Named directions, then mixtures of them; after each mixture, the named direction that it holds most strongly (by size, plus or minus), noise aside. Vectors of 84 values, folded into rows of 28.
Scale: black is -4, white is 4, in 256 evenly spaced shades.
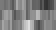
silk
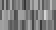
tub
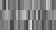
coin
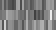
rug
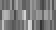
tub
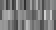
tub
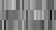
rug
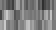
silk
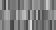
coin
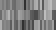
tub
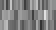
tub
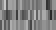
coin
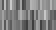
tub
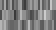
tub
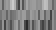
rug
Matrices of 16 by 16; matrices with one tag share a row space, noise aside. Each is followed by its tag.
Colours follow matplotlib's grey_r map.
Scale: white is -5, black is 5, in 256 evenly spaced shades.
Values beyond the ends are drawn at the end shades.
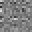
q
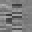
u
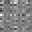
q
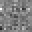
q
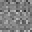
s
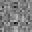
q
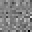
s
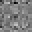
q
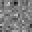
q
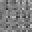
s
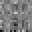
q
